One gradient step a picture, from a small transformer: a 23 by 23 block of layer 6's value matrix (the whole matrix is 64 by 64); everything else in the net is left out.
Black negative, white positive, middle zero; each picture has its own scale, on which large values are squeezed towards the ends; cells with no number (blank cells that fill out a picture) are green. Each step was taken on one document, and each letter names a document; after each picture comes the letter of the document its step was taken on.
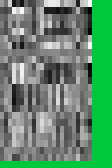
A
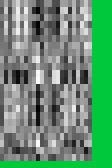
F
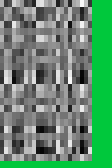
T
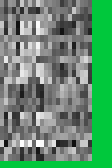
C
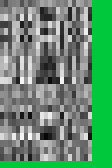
A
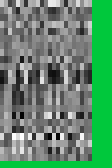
A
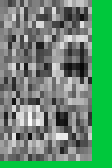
C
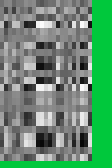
T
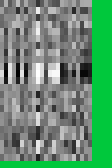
F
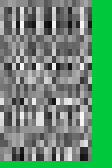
A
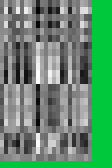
F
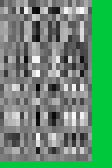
F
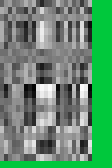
T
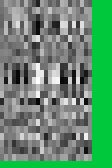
F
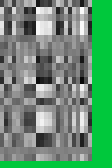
T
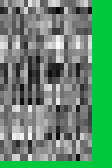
A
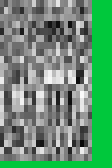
T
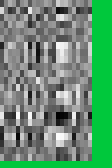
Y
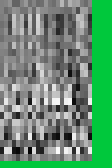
A
